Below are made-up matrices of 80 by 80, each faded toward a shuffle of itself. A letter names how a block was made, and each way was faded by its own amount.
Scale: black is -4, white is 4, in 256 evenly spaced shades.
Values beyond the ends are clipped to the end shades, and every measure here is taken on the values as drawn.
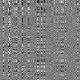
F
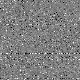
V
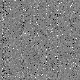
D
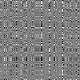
F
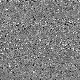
V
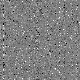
D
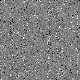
D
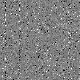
D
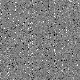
D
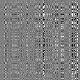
F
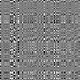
F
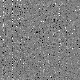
D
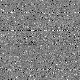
V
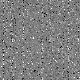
D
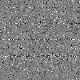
V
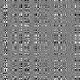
F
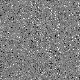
D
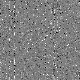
D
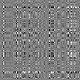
F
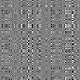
F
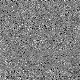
V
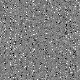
D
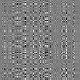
F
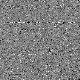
V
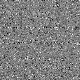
V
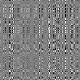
F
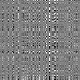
F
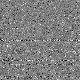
V
